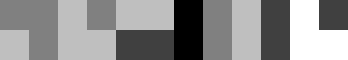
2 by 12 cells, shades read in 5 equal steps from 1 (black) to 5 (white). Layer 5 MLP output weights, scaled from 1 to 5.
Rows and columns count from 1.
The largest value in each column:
4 3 4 4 4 4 1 3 4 2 5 5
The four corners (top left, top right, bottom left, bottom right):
3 2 4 5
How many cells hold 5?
3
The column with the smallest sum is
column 7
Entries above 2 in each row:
9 8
